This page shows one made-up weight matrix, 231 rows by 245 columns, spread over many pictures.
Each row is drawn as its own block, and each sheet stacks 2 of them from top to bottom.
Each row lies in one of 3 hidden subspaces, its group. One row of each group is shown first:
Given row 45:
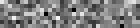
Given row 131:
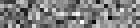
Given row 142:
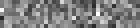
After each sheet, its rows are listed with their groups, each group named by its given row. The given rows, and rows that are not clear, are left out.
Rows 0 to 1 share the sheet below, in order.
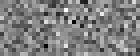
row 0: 45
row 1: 142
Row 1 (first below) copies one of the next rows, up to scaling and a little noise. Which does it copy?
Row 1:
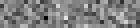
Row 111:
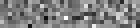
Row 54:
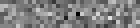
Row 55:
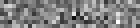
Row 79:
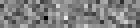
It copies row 79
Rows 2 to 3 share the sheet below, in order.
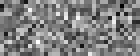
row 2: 142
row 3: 131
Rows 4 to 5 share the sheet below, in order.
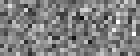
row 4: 142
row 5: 142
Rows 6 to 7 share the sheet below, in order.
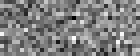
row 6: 131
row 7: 142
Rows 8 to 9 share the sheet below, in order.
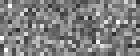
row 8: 142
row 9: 142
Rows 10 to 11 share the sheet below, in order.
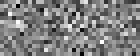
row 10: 45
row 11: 45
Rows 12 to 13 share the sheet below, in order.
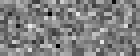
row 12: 142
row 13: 45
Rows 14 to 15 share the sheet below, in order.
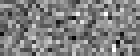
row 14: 131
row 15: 142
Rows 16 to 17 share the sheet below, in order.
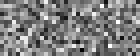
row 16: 142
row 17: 131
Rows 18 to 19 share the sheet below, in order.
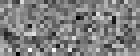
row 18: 142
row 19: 45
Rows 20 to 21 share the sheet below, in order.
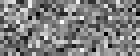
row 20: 131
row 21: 131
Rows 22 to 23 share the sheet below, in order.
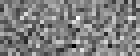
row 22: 142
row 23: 131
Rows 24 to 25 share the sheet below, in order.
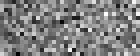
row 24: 131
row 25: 45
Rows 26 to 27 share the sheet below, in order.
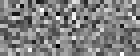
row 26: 45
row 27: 45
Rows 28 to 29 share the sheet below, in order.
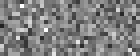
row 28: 45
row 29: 131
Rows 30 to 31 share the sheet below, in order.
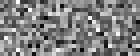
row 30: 142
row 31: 131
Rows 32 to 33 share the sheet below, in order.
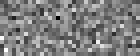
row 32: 45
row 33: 142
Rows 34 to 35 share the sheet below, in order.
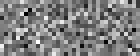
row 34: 142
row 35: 131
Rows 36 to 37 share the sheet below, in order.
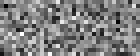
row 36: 142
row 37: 45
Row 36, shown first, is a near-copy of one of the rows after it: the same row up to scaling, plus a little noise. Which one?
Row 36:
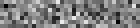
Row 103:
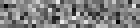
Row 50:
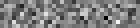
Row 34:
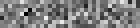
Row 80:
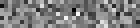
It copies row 103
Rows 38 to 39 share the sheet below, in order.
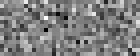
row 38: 142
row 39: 131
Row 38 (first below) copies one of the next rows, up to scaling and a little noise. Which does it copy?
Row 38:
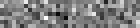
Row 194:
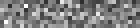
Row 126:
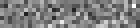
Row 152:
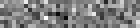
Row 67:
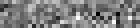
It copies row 152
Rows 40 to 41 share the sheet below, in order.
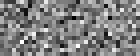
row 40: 131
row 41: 142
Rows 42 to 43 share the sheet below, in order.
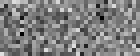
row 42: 142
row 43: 45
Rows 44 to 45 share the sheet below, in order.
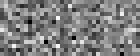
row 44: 45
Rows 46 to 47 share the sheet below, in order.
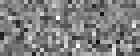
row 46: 45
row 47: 142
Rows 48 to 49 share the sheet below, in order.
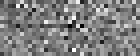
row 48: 45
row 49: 45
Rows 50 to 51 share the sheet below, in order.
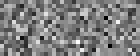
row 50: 142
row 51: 131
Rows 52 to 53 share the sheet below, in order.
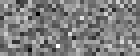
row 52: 131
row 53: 45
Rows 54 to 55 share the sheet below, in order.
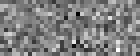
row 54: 142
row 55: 142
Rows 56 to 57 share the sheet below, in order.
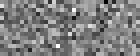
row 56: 142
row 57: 45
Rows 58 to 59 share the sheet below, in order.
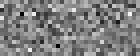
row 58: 142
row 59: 45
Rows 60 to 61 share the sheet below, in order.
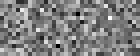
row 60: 131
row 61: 45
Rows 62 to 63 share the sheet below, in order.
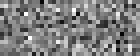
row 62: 142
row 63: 142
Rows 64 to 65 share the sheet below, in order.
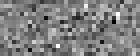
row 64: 142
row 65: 45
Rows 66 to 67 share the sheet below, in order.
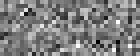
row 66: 142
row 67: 142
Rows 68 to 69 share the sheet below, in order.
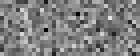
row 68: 131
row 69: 131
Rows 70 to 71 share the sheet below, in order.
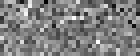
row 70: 131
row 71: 142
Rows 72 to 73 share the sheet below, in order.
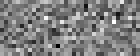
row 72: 142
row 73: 45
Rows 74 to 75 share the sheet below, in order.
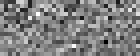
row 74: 131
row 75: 131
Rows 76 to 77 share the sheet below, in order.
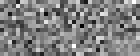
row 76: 45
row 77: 45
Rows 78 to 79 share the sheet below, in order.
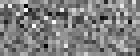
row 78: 142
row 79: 142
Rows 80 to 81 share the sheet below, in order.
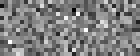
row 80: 142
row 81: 45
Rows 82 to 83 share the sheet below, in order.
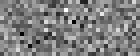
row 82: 45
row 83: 131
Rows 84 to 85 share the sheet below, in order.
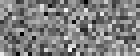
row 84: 45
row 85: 45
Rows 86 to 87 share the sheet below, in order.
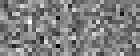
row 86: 45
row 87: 45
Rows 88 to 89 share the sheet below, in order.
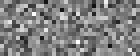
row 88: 142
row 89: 131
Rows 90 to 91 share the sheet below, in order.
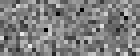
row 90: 45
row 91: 131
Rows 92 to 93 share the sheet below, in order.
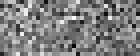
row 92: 131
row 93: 45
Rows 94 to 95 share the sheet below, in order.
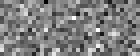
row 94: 131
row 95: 131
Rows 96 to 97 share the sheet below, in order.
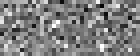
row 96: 131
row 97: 142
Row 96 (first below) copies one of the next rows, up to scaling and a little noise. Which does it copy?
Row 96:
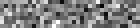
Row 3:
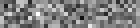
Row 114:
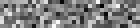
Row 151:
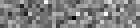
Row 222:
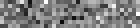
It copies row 114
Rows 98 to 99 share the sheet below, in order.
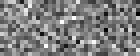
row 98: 131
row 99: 142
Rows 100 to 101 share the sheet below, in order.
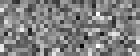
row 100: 142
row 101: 131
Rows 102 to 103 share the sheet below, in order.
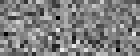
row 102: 45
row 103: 142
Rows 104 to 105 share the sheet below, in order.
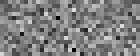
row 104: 45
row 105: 45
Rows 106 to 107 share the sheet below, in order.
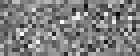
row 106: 142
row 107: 131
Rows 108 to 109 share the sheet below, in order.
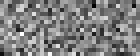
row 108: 142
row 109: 45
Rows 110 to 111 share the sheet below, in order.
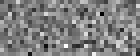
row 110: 45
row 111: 142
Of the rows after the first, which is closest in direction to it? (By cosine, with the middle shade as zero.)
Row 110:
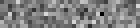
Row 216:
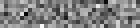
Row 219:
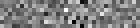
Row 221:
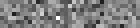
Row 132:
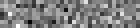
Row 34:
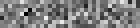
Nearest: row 132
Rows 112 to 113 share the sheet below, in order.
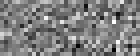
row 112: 142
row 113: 142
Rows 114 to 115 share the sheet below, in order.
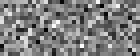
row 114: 131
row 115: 131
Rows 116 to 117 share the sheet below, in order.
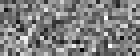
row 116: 131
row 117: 131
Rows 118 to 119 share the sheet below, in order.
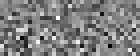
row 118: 45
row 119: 131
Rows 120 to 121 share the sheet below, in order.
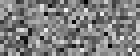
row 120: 45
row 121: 131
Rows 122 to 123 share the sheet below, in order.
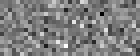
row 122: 45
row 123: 142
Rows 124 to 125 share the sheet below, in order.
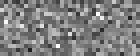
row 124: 142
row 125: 45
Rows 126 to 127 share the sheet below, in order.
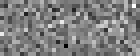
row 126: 142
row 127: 142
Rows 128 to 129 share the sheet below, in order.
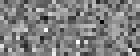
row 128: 142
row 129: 131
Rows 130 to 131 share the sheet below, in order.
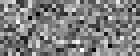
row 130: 131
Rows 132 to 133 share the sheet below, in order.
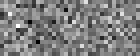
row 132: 45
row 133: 131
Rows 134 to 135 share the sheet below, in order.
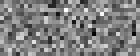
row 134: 45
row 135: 142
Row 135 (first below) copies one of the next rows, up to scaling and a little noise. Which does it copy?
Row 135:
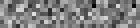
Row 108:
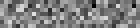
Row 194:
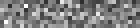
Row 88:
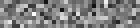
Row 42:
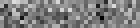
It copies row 108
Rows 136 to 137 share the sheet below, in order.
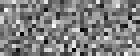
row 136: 131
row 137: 45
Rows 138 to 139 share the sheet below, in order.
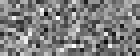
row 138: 45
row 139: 131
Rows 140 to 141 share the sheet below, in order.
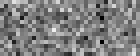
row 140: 142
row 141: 45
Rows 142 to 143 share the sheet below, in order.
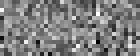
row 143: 142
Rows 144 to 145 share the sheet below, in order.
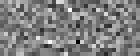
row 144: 142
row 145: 142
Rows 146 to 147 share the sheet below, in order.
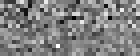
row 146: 131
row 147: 45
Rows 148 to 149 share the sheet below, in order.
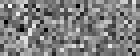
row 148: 142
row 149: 131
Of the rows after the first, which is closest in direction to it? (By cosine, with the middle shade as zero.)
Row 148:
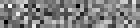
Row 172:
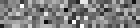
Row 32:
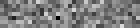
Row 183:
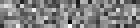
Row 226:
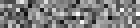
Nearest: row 226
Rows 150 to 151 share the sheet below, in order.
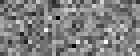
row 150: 45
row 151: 131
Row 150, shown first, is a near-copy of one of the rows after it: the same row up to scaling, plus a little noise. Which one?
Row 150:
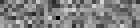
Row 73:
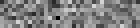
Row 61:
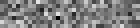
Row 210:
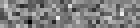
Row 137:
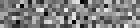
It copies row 73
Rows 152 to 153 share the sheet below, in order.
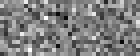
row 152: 142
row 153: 45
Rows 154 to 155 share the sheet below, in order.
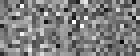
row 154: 45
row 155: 45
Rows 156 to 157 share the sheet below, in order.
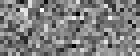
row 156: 131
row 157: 131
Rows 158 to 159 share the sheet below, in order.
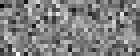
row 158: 142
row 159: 45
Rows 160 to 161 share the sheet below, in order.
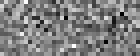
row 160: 142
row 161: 131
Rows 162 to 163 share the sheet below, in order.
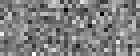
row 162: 45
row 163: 142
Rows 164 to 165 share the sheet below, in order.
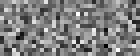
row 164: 131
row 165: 142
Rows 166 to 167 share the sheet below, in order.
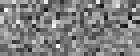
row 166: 131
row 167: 45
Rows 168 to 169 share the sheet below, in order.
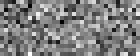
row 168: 131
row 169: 142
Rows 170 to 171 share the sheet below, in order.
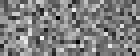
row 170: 45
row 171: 131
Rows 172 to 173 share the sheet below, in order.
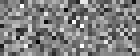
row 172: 45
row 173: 131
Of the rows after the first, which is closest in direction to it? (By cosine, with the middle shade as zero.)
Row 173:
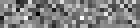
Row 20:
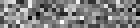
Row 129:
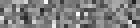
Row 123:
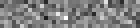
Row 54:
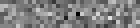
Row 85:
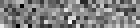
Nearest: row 20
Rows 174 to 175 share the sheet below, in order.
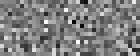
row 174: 45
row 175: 131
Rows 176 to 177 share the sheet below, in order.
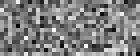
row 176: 45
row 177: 142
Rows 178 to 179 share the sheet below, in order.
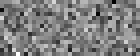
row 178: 142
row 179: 45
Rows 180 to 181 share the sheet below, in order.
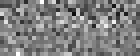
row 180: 142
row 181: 45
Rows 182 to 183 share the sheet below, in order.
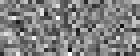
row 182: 45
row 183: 45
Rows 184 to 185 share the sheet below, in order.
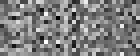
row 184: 45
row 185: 45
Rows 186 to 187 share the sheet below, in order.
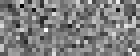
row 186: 45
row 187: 131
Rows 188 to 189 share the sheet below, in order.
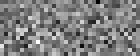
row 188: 131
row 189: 131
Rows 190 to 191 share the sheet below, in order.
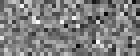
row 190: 131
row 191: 142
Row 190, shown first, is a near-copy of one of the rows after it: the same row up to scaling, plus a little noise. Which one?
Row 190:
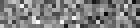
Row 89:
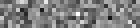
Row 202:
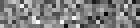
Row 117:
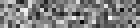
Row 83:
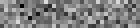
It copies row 202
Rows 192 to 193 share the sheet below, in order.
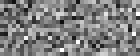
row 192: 131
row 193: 142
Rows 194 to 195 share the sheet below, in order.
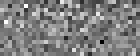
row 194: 142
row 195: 45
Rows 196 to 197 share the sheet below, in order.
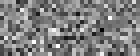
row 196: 131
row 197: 45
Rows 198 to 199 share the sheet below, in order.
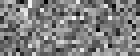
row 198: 131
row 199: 131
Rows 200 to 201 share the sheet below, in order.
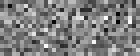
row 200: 142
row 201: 142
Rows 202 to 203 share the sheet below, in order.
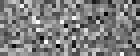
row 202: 131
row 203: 45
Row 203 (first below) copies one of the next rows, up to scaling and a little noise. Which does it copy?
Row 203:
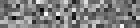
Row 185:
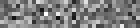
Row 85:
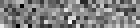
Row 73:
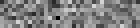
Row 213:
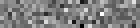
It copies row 185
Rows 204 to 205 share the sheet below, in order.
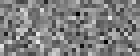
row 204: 131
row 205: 131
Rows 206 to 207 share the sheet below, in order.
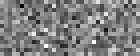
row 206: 131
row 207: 142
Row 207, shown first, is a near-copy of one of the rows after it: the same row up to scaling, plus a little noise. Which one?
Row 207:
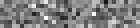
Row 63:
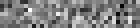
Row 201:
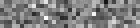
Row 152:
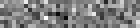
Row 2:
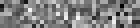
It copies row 201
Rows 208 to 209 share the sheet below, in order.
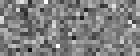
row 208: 131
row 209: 45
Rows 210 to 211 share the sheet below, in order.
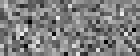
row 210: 45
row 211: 131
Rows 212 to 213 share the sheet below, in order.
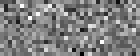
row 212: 131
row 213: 45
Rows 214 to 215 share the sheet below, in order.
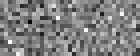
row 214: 45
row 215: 45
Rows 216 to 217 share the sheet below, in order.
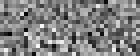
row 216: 142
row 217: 142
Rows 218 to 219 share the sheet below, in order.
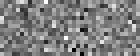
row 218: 131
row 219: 45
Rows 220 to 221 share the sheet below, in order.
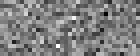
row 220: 131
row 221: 45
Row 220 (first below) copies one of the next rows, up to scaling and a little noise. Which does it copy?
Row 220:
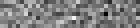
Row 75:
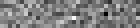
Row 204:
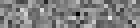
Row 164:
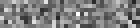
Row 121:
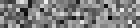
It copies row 75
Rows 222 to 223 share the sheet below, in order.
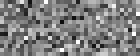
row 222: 131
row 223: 142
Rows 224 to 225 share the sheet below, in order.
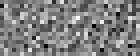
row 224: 142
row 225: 142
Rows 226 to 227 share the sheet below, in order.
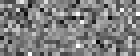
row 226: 131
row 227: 142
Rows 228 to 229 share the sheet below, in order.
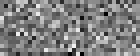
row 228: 131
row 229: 45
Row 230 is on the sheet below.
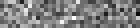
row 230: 131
